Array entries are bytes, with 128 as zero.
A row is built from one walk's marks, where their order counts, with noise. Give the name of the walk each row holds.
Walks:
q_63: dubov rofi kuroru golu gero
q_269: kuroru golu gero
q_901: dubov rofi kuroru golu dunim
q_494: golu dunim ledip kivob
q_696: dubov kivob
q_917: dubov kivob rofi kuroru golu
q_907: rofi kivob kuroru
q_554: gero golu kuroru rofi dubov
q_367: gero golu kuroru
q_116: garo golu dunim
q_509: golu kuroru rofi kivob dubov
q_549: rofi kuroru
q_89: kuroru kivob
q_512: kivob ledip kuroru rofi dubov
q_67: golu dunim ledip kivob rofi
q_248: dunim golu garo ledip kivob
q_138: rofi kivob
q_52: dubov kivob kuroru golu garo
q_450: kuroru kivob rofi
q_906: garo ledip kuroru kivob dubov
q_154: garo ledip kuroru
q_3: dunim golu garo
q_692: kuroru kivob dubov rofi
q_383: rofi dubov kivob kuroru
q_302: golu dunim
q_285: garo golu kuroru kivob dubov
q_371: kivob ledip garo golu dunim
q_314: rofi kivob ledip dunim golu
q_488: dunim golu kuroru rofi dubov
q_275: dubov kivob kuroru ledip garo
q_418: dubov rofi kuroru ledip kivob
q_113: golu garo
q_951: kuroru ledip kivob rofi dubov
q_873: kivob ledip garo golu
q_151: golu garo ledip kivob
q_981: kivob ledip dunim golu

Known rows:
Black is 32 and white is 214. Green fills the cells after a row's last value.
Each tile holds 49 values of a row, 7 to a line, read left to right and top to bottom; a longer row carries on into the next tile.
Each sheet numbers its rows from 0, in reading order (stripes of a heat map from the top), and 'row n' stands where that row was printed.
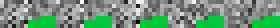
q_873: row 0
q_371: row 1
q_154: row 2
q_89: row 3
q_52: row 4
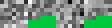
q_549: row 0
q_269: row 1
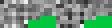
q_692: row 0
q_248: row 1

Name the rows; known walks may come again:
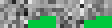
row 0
q_269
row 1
q_906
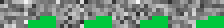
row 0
q_450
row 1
q_371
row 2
q_89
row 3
q_314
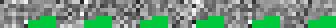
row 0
q_692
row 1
q_549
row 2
q_488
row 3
q_154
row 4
q_917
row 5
q_52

